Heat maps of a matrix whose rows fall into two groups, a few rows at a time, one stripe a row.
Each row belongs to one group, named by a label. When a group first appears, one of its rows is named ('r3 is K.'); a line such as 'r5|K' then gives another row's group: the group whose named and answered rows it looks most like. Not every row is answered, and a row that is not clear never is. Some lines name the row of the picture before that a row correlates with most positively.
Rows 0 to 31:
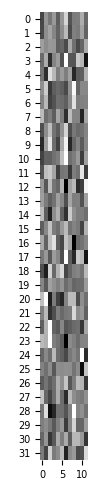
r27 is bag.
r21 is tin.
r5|tin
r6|tin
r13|bag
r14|bag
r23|bag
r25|bag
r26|tin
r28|tin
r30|tin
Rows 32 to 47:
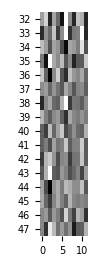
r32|tin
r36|bag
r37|tin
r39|bag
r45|bag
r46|tin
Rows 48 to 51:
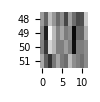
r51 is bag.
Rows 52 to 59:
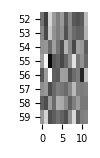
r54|tin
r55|tin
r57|tin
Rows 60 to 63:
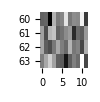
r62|bag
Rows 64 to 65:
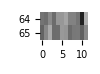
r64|bag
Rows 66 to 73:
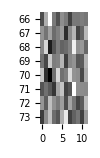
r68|tin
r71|tin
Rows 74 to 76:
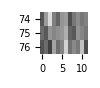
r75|tin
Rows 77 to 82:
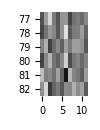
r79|tin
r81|bag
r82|tin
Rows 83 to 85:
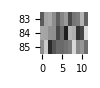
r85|tin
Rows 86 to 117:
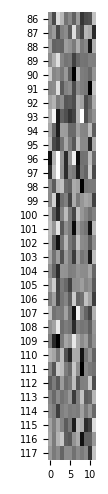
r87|tin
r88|bag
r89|bag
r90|bag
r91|bag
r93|tin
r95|bag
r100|bag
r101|bag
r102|bag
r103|bag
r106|tin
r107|bag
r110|tin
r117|bag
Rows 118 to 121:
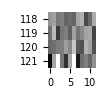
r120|tin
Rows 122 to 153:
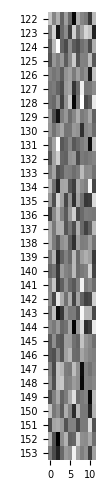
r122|bag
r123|tin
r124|bag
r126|bag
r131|bag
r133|tin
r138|bag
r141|tin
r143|tin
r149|bag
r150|bag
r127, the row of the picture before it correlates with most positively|118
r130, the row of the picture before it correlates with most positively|120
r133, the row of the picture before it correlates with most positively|119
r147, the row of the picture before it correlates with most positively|120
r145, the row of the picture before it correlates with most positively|119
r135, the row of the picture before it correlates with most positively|118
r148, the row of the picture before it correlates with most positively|120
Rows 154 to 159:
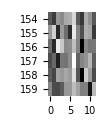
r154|tin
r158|tin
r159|bag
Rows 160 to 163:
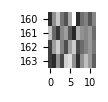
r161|bag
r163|tin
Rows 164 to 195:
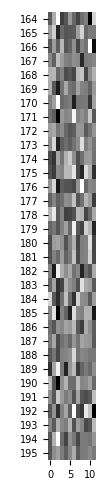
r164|bag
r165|tin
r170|bag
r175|tin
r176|tin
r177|tin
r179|tin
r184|bag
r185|tin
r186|tin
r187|tin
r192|tin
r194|bag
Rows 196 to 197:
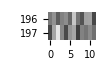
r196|tin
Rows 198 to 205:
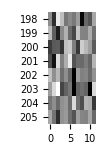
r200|tin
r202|bag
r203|bag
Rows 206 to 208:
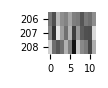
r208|bag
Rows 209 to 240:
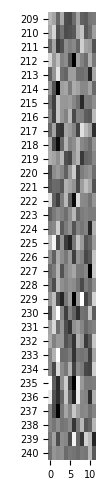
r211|tin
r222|bag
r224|bag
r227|bag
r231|tin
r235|bag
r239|tin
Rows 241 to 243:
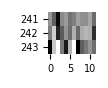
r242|tin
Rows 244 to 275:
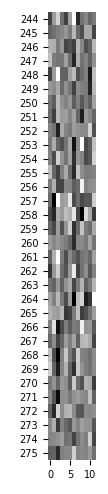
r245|tin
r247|bag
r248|bag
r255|bag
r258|tin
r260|bag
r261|bag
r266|tin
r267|tin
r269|bag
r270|tin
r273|tin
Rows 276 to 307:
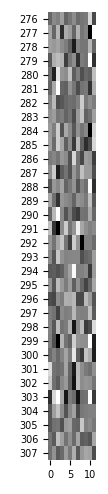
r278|bag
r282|tin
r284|bag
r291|bag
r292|tin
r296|tin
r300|tin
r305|tin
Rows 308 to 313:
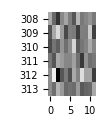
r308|bag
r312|tin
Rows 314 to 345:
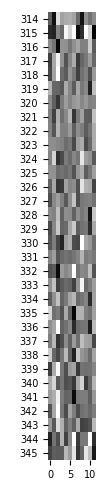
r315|tin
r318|bag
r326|tin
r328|bag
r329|bag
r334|bag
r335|bag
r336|bag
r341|bag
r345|tin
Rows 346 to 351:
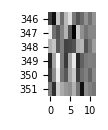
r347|bag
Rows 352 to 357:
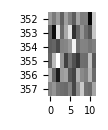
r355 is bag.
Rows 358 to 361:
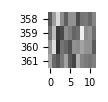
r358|bag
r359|tin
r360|tin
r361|bag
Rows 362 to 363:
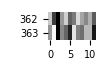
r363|tin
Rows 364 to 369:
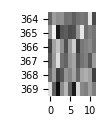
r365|tin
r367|bag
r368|tin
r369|bag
